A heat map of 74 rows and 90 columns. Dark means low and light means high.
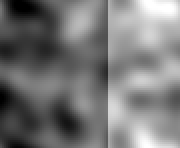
There are no lone odd cells. The ninth with the highest average is the top right. The right part is higher, past a seam about 60% of the way across. The ninth with the lowest average is the top left.
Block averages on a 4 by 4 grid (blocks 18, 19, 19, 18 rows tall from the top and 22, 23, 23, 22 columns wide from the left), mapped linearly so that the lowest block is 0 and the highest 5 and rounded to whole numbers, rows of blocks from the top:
0 2 3 5 | 0 1 2 3 | 1 2 3 3 | 0 1 3 4
